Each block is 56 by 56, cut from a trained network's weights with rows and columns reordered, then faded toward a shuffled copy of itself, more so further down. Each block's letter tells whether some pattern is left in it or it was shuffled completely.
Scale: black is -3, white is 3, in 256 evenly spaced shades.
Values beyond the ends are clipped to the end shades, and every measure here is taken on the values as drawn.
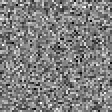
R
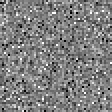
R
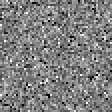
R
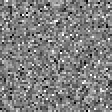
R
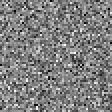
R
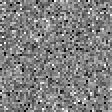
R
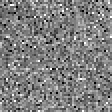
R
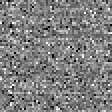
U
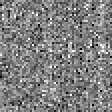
U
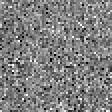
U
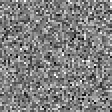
U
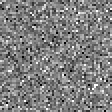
R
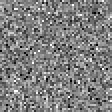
R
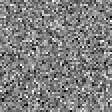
R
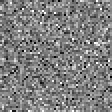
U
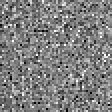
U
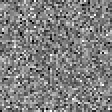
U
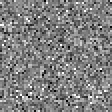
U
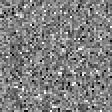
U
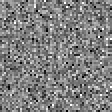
R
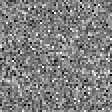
R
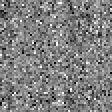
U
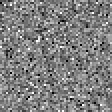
R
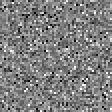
R
